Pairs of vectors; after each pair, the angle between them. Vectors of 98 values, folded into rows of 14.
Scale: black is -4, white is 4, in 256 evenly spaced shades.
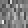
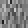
nearly opposite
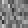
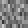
nearly parallel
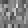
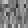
nearly opposite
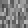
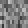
partly aligned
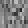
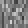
nearly opposite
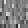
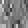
partly opposed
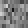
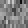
partly aligned
